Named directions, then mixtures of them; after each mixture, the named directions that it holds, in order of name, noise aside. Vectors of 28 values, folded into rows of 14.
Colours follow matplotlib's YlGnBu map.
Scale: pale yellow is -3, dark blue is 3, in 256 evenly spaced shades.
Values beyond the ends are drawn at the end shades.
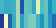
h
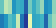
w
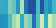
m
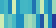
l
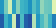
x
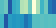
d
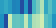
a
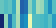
h, w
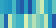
a, l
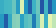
d, m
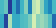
a, d, l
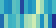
a, h, l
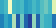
x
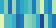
l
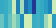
l, m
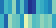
a, l, m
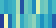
h
